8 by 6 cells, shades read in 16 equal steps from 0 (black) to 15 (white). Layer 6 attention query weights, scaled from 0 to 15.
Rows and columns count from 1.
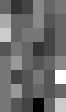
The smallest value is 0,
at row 8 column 4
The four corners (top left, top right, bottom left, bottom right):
6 7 7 12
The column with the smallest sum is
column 5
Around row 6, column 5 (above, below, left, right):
6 5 7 15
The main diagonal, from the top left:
6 6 7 3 6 15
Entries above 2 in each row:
6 6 6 6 6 6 6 5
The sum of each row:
34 41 42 31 41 43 38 34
